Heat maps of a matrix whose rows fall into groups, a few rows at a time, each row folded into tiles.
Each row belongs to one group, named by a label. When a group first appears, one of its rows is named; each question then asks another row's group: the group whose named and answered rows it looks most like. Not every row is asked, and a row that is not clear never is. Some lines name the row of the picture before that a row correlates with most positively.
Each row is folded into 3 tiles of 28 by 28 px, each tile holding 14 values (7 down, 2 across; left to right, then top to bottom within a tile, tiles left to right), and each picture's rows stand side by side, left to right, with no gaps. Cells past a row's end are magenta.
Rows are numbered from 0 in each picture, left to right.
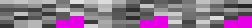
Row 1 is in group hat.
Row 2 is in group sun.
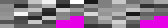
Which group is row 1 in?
sun
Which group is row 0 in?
sun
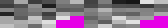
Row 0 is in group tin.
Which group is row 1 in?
tin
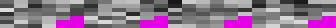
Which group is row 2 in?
tin
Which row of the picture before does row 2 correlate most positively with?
0
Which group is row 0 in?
tin
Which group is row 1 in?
sun
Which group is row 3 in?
tin
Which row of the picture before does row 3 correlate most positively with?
1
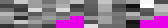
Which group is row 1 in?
hat
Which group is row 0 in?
sun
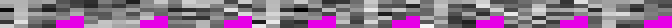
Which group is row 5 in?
hat
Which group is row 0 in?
hat
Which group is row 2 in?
sun
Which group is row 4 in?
sun
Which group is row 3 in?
hat
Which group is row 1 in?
tin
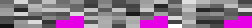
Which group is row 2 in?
hat
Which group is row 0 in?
sun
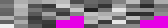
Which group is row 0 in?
hat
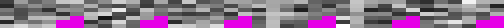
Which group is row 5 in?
sun
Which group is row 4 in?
hat
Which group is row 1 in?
sun
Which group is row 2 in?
tin
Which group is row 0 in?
tin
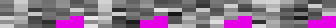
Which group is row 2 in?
tin
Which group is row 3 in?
hat
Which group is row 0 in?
hat
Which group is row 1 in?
hat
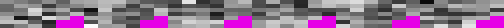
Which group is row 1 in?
hat
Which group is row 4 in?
hat
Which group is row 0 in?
sun
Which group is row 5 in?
tin
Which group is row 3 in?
tin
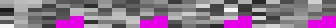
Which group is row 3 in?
tin
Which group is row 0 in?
hat
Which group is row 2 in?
sun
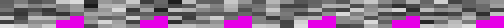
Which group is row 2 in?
tin
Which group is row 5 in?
tin
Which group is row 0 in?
tin
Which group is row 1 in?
sun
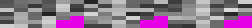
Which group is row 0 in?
tin
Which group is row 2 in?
sun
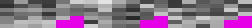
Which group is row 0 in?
tin
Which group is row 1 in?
hat
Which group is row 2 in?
tin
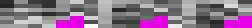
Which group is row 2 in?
hat
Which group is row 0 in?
tin
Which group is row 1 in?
hat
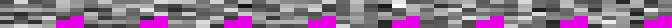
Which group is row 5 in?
sun
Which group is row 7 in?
sun
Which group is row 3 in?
sun
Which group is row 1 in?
sun
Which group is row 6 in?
hat
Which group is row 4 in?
hat
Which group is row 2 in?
sun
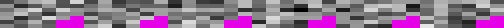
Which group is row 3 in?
hat
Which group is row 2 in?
tin
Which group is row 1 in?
tin
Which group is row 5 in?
hat
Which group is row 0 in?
sun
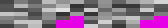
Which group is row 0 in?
sun
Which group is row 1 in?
tin
